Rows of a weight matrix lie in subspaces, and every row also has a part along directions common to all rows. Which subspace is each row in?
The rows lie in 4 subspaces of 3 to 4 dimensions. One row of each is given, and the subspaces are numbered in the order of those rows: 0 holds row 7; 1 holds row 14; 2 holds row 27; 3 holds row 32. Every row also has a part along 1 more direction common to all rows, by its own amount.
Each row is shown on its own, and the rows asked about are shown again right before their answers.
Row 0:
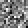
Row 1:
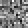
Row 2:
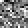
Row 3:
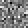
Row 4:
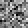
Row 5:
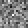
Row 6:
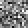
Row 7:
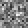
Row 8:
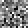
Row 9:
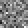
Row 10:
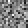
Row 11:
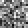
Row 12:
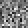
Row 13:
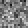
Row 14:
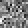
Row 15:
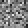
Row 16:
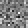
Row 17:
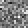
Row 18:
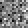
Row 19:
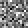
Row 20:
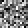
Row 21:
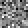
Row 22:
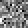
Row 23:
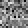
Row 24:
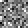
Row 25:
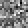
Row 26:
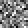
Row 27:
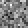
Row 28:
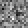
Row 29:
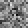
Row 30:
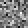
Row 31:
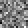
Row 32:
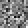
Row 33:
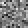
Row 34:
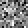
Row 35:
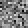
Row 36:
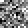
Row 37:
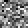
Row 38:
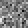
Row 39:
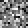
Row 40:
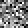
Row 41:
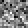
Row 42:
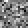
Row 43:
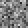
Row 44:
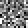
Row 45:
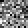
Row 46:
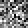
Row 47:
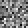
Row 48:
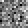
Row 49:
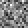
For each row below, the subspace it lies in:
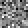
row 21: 2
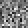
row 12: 1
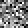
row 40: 3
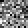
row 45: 0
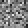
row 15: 3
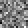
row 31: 3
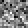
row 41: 2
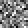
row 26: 3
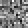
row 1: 2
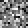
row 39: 0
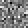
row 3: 1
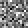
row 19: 0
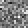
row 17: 1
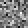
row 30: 2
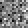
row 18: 1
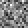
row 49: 2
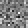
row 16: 3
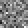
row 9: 3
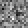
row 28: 0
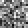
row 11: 2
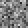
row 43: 2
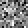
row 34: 2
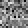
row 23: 1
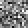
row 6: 1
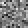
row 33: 2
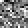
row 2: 0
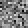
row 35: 1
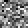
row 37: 0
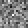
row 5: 3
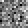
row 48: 1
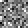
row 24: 0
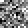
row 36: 0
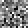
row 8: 1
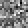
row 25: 2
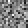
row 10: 3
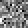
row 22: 1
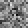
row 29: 0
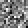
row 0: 3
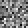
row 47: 1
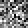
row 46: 0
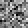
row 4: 0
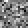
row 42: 0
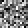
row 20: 2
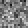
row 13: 2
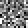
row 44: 3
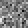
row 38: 1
